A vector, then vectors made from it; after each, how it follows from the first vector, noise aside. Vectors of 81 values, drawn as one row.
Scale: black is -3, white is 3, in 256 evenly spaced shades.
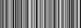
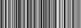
wrapped around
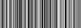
wrapped around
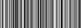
wrapped around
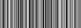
wrapped around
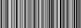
wrapped around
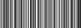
sign-scrambled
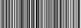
sign-scrambled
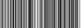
sign-scrambled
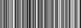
sign-scrambled
